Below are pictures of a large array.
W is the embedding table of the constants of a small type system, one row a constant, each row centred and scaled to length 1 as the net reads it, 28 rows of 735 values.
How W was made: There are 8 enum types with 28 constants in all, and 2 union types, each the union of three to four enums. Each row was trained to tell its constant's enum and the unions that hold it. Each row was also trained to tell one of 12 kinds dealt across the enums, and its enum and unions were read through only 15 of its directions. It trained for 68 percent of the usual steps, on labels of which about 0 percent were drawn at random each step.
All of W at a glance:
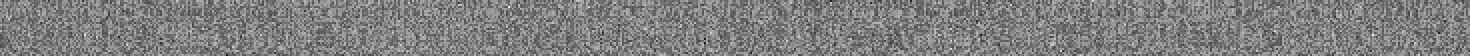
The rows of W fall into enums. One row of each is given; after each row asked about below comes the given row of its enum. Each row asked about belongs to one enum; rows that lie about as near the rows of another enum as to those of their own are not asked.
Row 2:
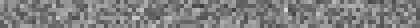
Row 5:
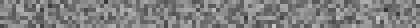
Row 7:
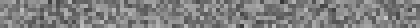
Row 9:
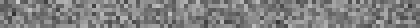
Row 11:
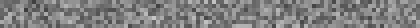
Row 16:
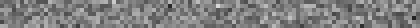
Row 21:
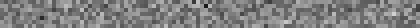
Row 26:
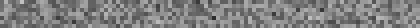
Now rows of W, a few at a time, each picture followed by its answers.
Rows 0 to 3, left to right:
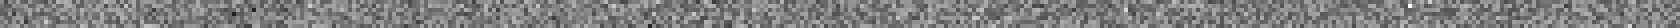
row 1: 9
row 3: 21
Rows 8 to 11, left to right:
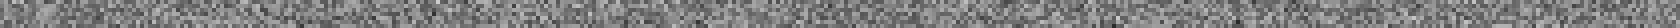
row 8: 26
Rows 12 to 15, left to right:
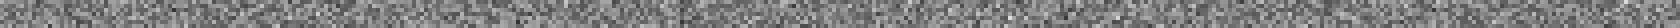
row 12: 5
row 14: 16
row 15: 5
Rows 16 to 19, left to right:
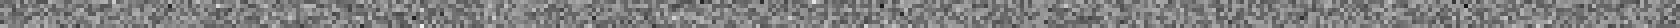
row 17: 9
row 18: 16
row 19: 21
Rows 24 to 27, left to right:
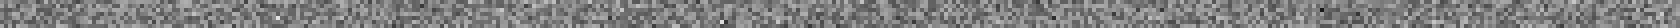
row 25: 9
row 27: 11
